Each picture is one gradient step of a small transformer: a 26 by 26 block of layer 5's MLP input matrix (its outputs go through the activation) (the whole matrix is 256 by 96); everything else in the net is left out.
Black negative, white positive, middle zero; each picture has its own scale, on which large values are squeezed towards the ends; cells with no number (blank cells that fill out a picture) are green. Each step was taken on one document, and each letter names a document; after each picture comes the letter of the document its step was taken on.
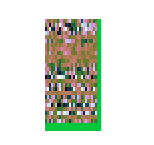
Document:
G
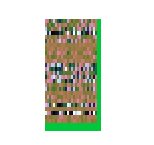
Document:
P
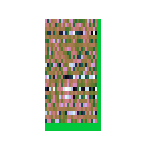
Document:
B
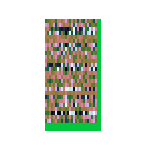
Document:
B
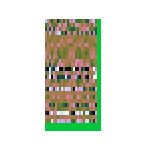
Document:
G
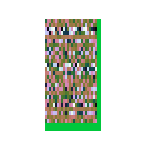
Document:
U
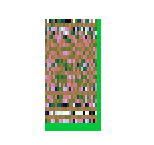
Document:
G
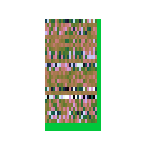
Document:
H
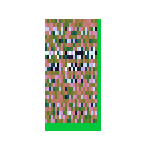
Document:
U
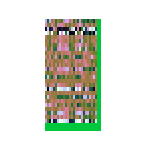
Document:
H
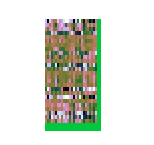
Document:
H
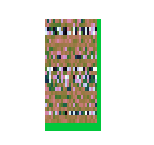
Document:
P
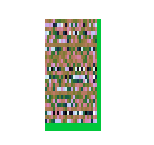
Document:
P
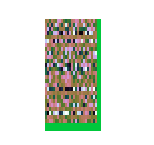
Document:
U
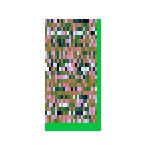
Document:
B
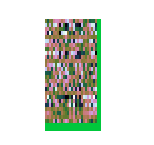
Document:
U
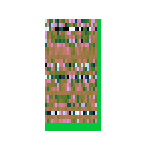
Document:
G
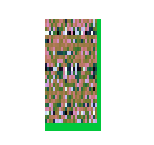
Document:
P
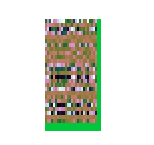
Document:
G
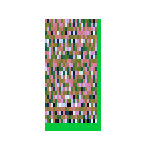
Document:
U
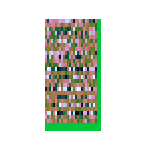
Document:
B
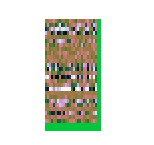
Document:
G
